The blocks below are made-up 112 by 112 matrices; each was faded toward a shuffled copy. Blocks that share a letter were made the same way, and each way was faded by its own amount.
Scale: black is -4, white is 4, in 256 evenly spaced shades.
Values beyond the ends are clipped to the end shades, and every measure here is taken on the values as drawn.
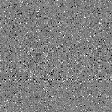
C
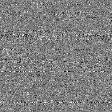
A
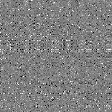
C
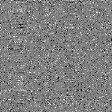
C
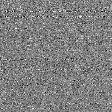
A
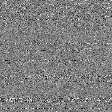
A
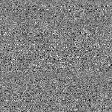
A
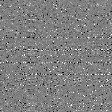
C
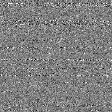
A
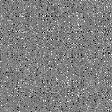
C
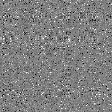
C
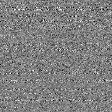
A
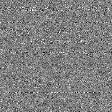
A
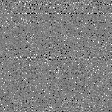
C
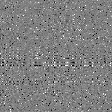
C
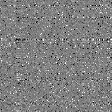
C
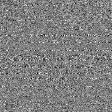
A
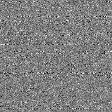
A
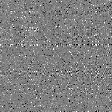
C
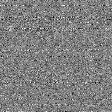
A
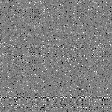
C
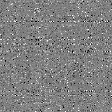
C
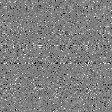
C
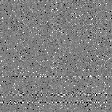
C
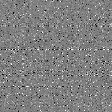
C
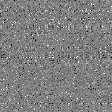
C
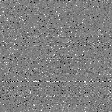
C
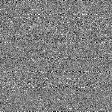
A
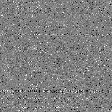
C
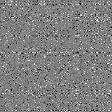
C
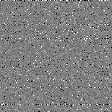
C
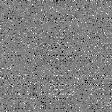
C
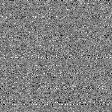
A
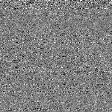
A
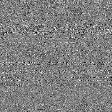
A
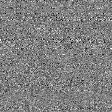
A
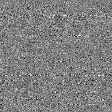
A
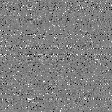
C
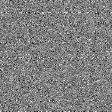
A
